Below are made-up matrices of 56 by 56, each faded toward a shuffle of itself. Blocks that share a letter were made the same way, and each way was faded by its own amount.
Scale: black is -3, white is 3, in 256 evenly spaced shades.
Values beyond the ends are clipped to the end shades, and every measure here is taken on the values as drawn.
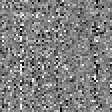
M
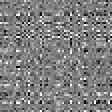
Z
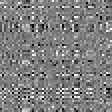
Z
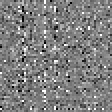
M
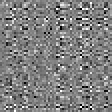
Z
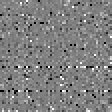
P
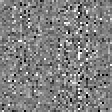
M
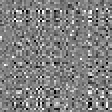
Z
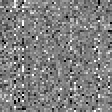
M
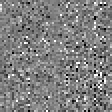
M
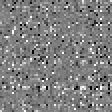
P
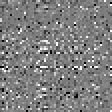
P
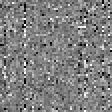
M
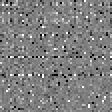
P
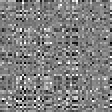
Z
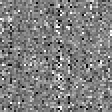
M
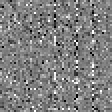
M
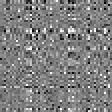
Z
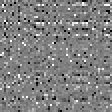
P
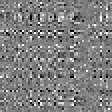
Z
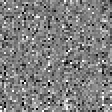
M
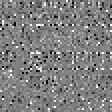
P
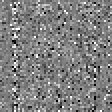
M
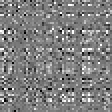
Z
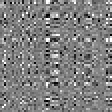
Z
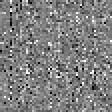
M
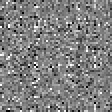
M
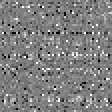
P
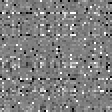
P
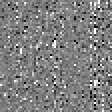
M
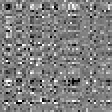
Z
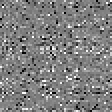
P
